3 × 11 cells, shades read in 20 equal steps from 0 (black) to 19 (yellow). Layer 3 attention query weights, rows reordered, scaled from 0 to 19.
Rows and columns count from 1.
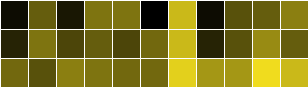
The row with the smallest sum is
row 1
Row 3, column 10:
19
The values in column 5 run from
6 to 10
